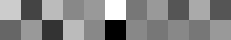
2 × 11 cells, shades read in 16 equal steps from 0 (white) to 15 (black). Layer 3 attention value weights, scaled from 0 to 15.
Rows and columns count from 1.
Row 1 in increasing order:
0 3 4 5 6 6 7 8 10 10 11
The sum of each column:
12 17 16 11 13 15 15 14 17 13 16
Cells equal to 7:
4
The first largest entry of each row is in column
2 6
